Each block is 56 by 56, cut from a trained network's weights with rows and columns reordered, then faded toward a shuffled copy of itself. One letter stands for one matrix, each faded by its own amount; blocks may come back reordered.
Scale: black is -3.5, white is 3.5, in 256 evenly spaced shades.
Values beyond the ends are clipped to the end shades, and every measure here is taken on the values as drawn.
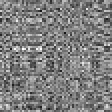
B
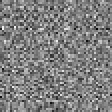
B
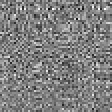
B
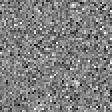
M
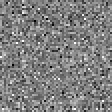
M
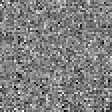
M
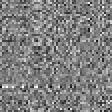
B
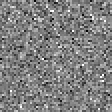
M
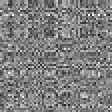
B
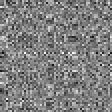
B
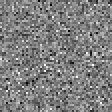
M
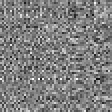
B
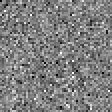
M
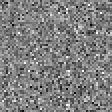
M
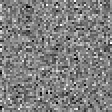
M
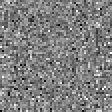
M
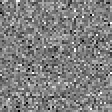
M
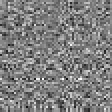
B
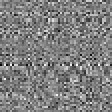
B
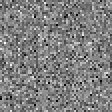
M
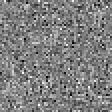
M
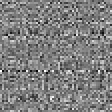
B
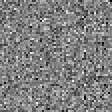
M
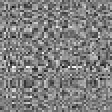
B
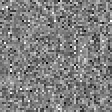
M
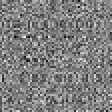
B
